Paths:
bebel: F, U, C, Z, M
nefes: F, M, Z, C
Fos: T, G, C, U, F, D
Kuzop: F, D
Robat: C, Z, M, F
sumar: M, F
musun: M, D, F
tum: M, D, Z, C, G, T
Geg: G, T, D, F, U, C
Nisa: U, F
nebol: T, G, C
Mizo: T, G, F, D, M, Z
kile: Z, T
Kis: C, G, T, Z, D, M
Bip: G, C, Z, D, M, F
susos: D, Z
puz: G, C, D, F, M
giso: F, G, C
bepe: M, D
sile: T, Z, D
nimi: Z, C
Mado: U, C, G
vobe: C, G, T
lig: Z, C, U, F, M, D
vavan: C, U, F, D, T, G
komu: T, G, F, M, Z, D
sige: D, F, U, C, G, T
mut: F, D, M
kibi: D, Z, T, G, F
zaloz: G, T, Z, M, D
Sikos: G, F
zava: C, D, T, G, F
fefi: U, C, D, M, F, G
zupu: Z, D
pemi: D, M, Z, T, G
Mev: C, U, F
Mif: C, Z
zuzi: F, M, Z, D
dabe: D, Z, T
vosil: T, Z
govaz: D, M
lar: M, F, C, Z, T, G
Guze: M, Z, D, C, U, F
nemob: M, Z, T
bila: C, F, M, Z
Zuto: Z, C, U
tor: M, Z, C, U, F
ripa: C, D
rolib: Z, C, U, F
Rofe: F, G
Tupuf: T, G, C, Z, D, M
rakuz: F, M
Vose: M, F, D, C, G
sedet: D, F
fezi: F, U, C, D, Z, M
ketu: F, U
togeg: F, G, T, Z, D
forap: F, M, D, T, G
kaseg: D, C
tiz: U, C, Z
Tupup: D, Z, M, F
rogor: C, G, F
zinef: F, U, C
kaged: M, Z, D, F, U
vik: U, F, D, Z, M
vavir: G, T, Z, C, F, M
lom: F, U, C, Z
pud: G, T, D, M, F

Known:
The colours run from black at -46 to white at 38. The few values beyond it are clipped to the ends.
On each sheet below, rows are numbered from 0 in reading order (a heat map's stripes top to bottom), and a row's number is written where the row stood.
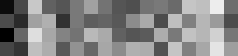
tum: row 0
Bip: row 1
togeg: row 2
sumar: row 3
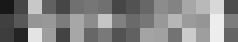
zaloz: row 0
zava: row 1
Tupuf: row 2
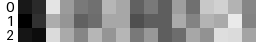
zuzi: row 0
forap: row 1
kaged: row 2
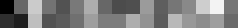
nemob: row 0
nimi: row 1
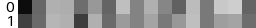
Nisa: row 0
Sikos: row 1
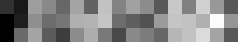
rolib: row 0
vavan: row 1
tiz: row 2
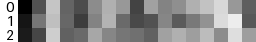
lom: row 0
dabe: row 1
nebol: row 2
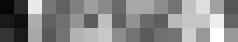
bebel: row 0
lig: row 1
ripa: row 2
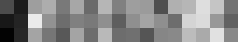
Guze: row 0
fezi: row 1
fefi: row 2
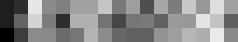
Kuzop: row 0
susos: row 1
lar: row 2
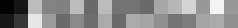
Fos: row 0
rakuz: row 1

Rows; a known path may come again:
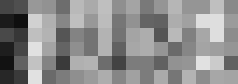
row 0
rogor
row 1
kaged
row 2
sumar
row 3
rakuz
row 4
susos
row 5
giso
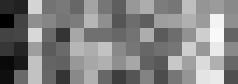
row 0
nefes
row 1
lar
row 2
govaz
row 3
ripa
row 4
Zuto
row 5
dabe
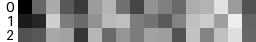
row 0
tiz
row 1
zupu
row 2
sedet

